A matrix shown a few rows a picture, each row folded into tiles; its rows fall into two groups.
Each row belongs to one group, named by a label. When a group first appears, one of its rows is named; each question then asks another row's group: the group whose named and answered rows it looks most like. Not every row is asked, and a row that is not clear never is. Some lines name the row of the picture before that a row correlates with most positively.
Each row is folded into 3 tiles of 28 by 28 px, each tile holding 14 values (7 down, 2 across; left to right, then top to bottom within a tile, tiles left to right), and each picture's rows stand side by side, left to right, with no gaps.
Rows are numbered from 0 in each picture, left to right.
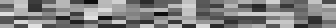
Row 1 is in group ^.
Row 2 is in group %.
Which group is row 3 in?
%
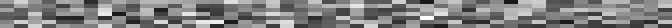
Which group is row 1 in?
^
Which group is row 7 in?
^
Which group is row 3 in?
%
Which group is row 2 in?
%
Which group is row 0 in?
%
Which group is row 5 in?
^
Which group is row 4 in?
%
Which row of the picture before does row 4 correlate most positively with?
2
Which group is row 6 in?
^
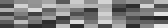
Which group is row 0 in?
^
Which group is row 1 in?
%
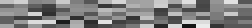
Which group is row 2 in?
%
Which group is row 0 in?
%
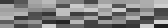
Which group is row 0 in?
^
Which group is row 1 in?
^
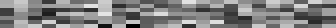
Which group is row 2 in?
%
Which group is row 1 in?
%
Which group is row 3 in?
%
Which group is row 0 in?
%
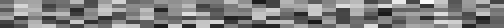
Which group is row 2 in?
%
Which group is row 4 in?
%
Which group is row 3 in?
^
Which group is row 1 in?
^
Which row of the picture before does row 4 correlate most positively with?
0
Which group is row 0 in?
^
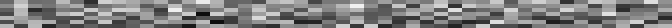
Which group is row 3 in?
^
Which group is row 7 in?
%
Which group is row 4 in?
%
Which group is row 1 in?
^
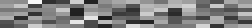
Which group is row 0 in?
^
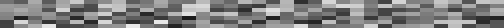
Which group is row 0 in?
^
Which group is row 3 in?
^
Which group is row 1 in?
^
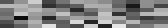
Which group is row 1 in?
%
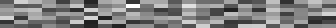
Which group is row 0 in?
^
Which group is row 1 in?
^
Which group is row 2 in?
%
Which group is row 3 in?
%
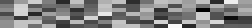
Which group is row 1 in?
^
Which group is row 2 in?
%
